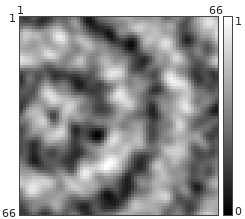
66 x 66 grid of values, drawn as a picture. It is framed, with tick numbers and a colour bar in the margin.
No overall slope runs across the table. No lone cell stands out from its neighbours. Concentric rings centre on the middle left.
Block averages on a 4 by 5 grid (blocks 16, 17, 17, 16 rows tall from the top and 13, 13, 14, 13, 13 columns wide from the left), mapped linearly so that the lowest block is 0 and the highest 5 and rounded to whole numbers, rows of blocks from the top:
5 3 1 5 3 | 2 1 4 2 2 | 1 0 5 3 2 | 4 3 0 4 1
